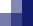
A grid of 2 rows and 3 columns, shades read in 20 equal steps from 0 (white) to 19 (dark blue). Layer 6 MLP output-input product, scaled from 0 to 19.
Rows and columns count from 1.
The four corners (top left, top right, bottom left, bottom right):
0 19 11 19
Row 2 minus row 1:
11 6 0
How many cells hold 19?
2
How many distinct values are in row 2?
3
